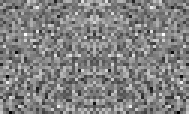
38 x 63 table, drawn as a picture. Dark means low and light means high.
The left and right halves mirror each other. No single row or column stands out from its neighbours. The texture is fine-grained noise. The histogram is bell-shaped. No regular stripes run through it.
